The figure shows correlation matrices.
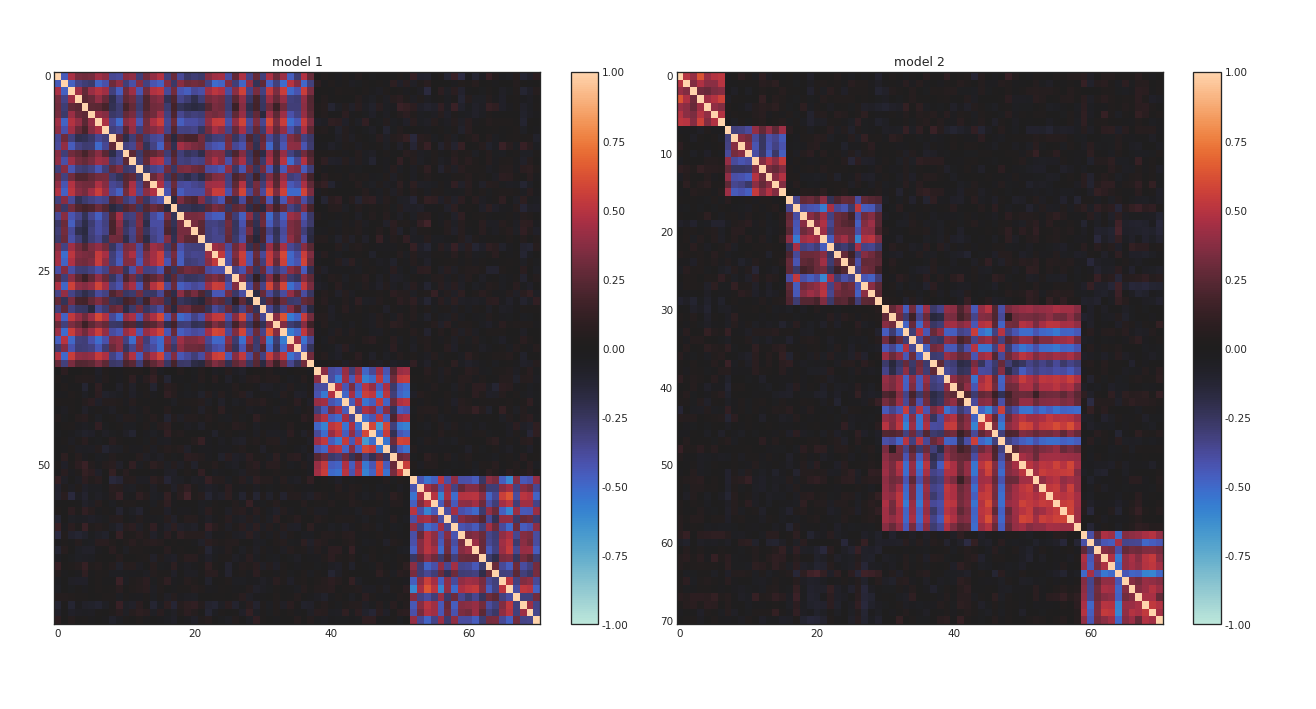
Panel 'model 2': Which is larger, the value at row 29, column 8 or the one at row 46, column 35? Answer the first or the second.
the first
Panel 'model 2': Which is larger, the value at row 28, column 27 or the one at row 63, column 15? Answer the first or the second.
the first
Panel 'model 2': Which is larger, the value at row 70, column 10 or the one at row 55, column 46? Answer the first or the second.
the second
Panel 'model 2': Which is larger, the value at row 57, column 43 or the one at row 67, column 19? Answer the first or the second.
the second
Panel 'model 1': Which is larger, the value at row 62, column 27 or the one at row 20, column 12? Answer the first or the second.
the second
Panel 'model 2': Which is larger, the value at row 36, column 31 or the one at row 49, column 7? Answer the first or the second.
the first
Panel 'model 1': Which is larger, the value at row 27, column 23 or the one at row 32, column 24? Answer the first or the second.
the first
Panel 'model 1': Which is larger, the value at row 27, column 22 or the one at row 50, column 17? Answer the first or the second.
the first
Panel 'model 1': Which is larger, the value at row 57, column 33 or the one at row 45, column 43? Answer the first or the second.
the second
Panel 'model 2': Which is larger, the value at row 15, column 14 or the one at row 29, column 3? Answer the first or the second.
the first
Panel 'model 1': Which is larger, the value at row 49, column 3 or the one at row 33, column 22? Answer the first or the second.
the second
